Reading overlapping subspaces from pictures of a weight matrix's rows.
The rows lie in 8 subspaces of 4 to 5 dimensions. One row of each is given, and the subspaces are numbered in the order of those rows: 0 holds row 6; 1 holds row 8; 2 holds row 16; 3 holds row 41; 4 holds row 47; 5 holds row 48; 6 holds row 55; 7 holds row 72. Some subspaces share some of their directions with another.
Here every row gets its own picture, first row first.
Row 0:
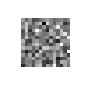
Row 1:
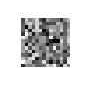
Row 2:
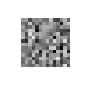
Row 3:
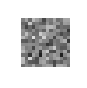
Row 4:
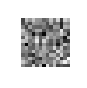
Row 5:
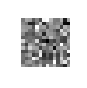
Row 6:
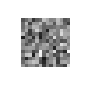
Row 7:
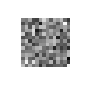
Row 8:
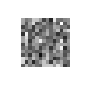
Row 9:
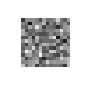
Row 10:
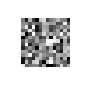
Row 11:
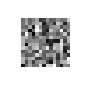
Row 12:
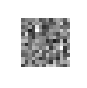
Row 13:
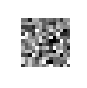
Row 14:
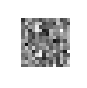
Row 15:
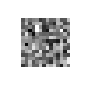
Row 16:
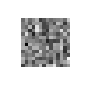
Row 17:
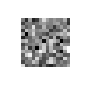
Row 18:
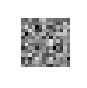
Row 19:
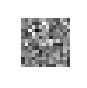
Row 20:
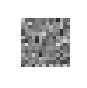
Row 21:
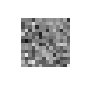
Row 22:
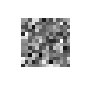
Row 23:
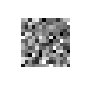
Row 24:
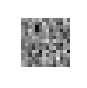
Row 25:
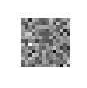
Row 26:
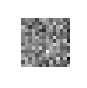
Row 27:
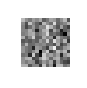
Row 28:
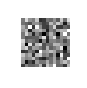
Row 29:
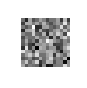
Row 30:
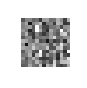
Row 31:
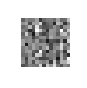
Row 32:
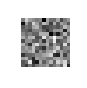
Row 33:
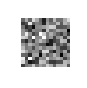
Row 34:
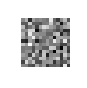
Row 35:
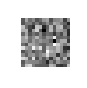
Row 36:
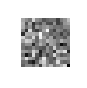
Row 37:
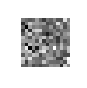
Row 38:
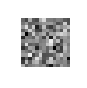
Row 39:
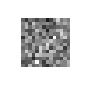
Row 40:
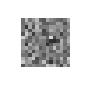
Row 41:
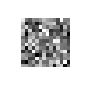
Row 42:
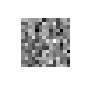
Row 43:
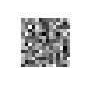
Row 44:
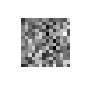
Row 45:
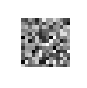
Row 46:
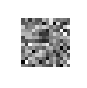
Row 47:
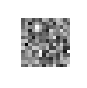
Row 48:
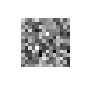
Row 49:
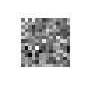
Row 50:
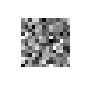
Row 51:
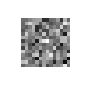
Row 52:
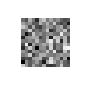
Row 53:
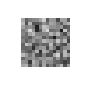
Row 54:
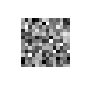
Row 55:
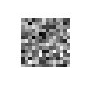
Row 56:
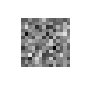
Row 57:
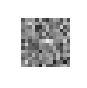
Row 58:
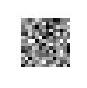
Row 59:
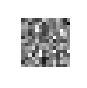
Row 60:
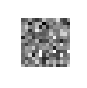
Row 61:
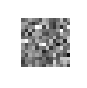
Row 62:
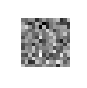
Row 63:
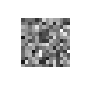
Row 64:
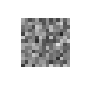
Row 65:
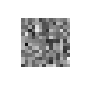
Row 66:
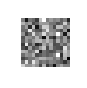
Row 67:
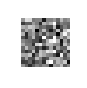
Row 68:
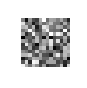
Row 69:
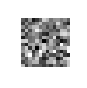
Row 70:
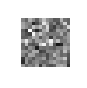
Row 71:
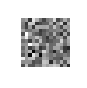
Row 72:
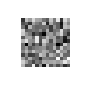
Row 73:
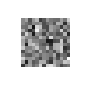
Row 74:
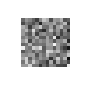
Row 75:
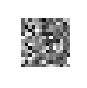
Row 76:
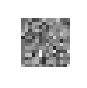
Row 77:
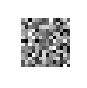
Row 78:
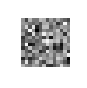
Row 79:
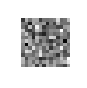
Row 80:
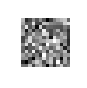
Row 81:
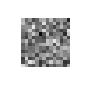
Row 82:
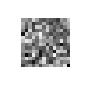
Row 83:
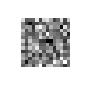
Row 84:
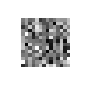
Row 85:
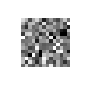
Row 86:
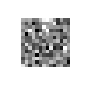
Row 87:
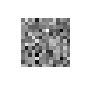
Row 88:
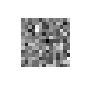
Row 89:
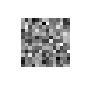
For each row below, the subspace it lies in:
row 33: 6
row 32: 2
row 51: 5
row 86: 3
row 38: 6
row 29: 5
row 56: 6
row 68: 2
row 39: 3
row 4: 7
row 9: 7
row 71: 1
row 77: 1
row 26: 4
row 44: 6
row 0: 7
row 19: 0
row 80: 3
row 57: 5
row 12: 1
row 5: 3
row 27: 6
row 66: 2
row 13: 2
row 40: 3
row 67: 2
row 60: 0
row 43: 2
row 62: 0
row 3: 6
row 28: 2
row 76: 0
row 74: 4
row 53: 2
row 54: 7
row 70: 0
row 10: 3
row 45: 1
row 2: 1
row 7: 4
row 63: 1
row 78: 5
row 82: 0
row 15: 2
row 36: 0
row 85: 6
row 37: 5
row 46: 1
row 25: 1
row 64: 7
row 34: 1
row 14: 3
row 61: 0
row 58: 6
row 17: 5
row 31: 4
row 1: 3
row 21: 0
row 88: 5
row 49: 5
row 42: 2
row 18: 6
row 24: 7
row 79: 7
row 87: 5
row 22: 1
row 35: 4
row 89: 7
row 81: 6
